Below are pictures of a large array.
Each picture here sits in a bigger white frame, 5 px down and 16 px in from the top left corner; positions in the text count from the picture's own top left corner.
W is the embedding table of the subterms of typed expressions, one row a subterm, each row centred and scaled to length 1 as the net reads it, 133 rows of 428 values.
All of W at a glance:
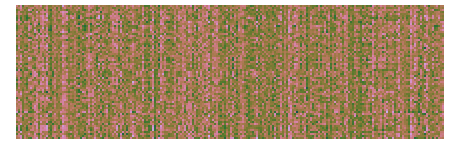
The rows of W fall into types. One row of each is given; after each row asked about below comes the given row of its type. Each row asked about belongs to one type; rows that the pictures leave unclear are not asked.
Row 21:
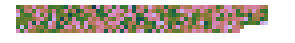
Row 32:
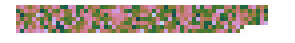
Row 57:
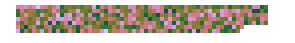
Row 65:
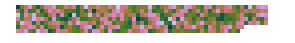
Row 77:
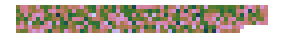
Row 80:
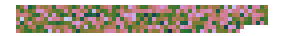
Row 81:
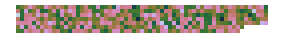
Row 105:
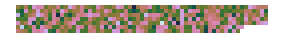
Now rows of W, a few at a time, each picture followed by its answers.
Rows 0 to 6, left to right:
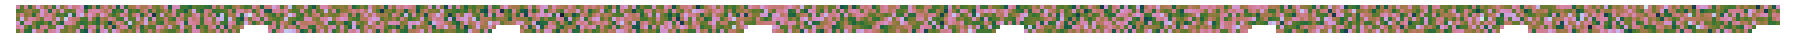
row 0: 105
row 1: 32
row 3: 57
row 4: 21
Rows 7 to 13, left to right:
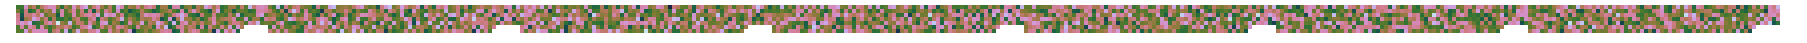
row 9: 57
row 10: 105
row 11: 65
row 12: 65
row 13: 65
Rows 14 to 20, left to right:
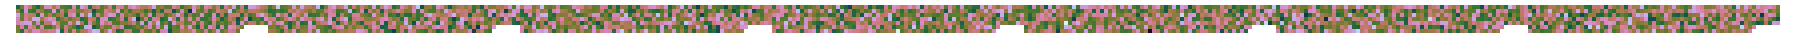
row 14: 81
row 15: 80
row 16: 77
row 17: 77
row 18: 105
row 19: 77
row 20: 80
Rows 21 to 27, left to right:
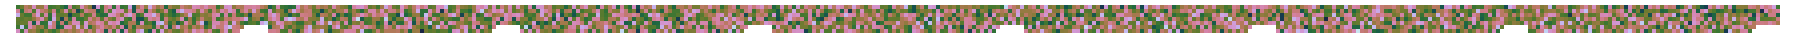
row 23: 21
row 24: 105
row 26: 32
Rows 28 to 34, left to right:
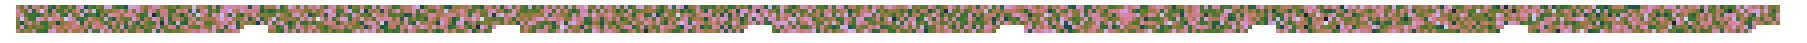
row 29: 80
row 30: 105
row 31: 81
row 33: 65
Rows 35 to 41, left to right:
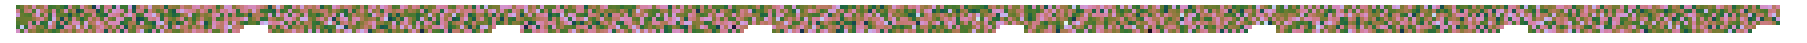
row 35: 21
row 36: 80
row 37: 77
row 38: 77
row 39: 105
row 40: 105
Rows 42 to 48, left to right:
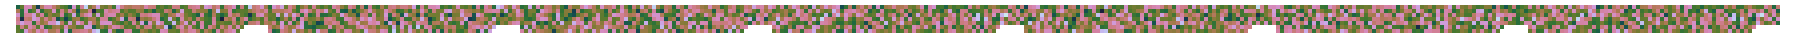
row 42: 81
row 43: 77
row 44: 21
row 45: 105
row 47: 32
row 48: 105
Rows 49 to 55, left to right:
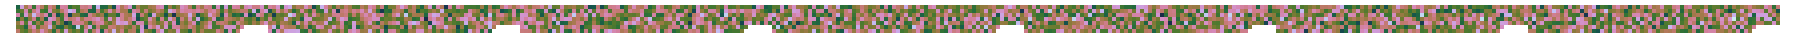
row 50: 32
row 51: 57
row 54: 77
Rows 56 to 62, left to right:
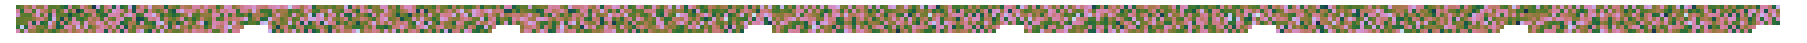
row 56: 21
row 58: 65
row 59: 105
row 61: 32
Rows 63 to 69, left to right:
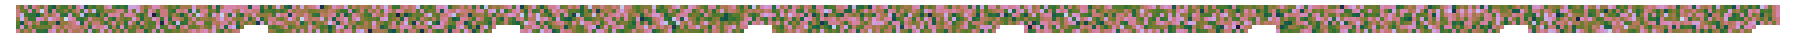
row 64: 80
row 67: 77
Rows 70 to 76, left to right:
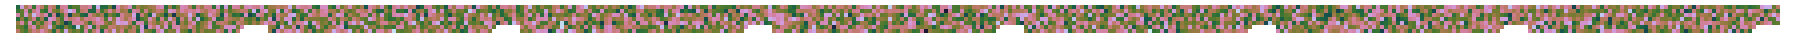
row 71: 81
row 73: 65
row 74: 81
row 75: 21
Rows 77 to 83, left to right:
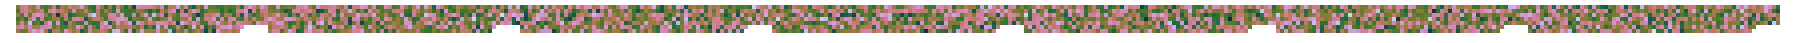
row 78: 65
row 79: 105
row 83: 81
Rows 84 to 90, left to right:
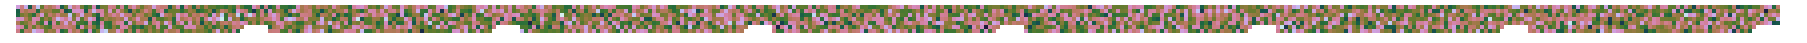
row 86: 21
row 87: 77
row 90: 57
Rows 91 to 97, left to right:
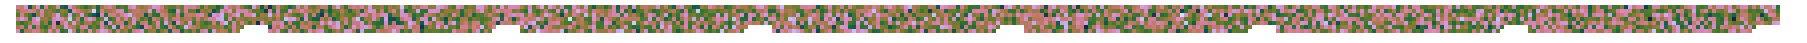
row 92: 65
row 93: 81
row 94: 32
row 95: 57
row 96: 32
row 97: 81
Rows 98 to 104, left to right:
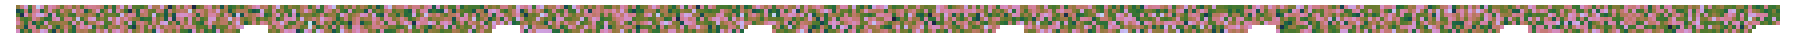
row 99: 77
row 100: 32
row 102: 77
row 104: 32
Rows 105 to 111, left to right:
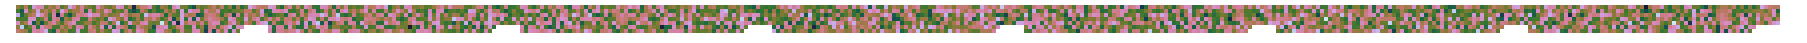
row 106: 32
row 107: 32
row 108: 21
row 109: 81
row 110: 81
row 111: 105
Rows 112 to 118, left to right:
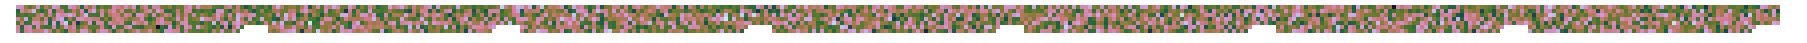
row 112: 32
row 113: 77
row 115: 80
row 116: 105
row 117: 105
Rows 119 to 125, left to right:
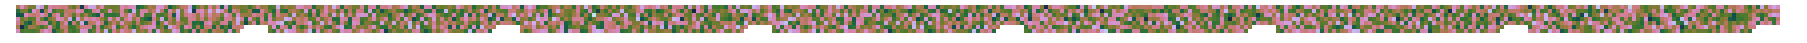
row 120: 81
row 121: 77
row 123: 81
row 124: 81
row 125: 65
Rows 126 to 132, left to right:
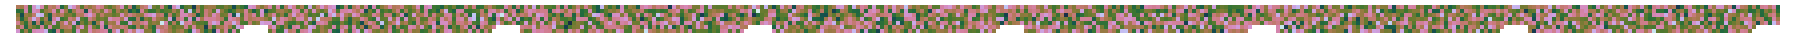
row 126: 105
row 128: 77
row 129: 21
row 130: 77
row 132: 81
